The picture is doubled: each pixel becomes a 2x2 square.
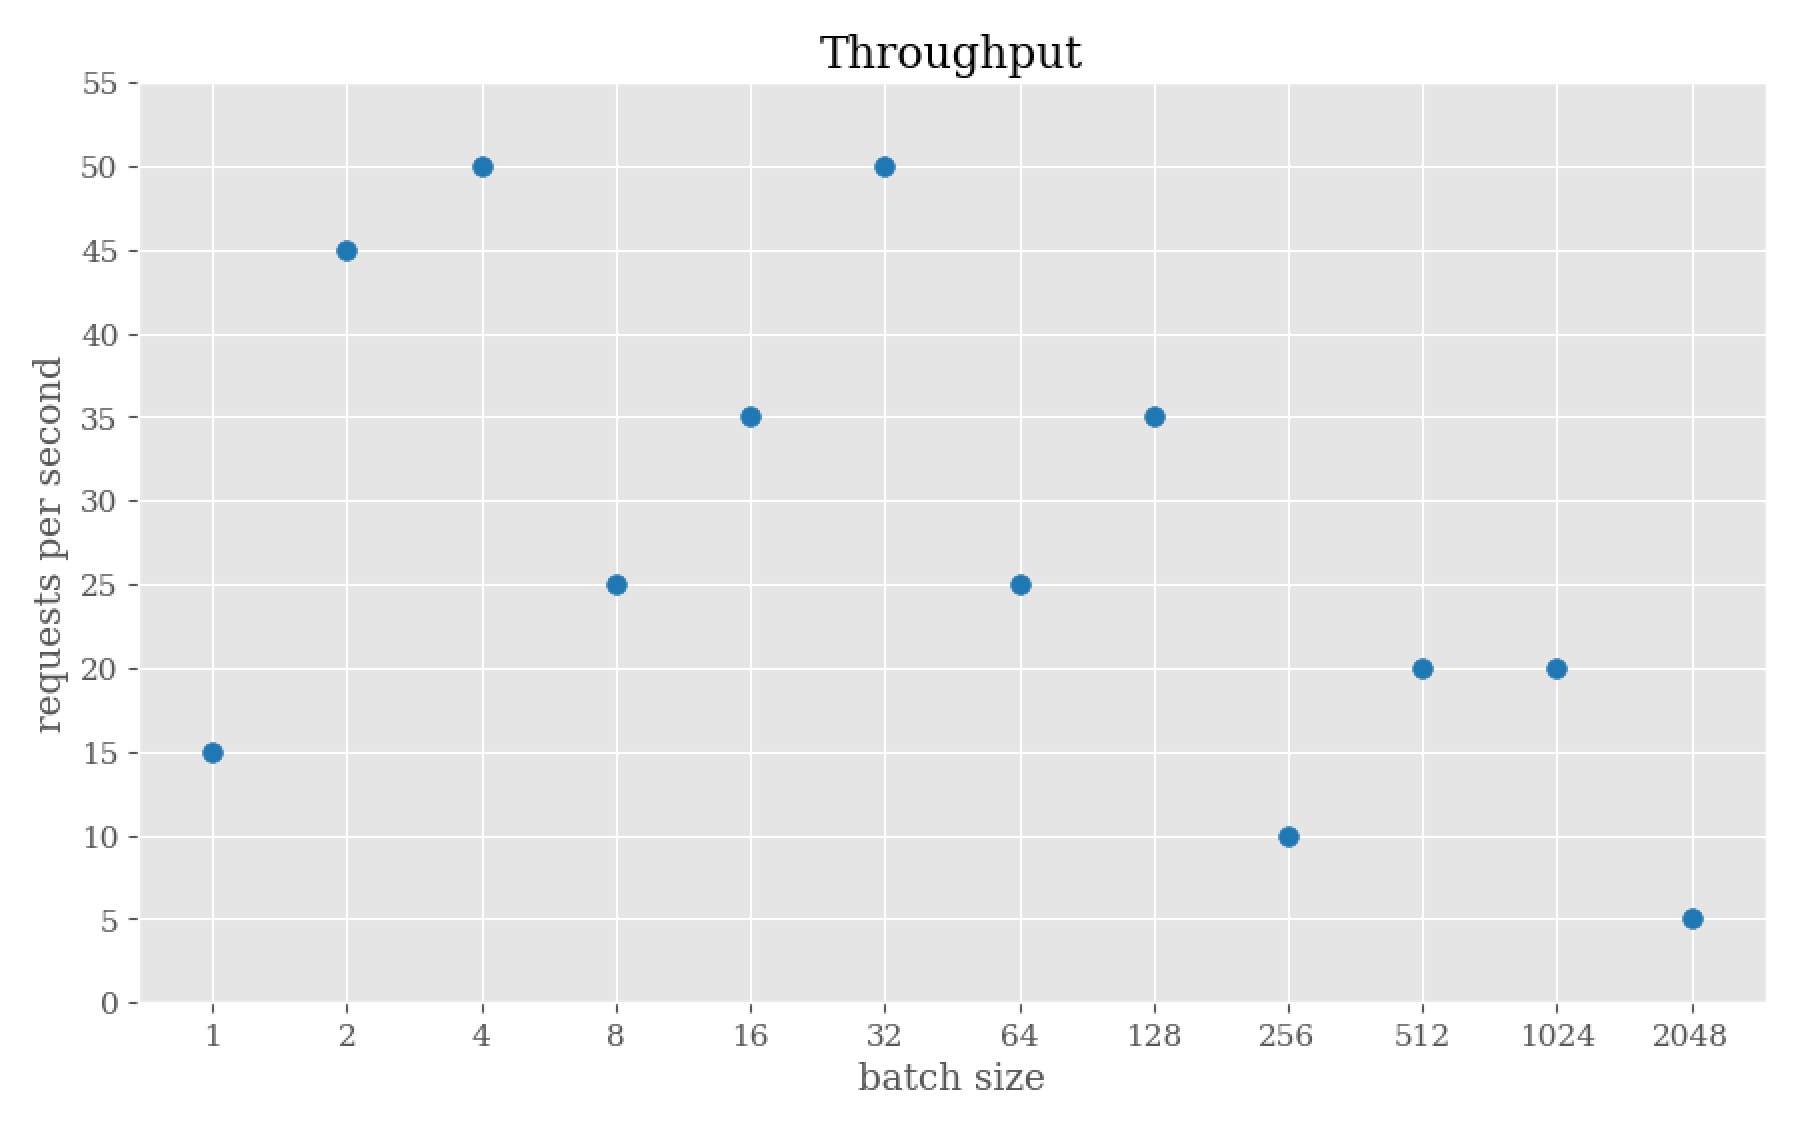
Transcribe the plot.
Title: Throughput
x-axis: batch size, ticks 1 2 4 8 16 32 64 128 256 512 1024 2048
y-axis: requests per second, ticks 0 5 10 15 20 25 30 35 40 45 50 55
Values:
15 45 50 25 35 50 25 35 10 20 20 5
